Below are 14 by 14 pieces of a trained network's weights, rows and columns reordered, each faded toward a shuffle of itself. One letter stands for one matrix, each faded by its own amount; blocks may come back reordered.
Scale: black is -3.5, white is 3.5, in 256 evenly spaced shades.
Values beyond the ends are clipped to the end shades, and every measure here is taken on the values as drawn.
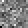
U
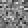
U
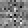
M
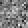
U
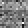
M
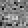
U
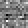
M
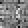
M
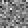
U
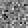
U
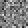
U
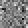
U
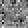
M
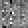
M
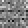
M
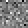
U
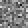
U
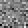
U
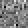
U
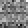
M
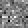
U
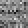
M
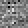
M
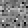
U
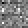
M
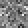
U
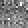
M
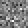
U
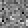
U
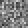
U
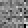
M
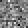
U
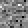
U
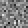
U
